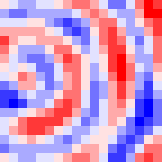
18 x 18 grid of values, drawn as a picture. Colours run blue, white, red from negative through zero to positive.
On average the colour sits 50% of the way up the scale. The ninth with the highest average is the top right. Rings spread out from the middle left.
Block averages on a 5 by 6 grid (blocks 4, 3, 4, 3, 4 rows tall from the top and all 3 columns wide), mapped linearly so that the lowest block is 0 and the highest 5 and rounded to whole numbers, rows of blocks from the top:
2 3 2 4 2 5
3 2 4 3 5 3
2 2 4 2 5 2
2 4 5 2 3 0
2 3 2 3 1 3
